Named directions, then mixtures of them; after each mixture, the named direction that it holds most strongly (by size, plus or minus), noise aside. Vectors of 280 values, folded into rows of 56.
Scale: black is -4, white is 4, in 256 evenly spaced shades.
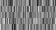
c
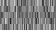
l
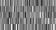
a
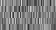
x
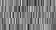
x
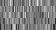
a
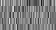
x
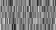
c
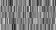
c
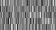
a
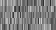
x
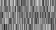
l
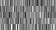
a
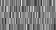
x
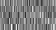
a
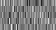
a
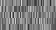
x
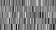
a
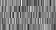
x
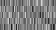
a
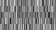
l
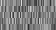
x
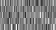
a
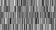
l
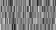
c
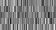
l
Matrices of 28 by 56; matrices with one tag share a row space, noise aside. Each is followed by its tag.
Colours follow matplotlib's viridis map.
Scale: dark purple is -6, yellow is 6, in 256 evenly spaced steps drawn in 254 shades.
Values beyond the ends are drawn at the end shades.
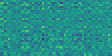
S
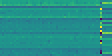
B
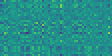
S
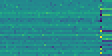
B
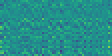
S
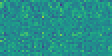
S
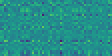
S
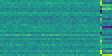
B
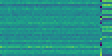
B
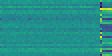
B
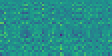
S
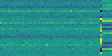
B
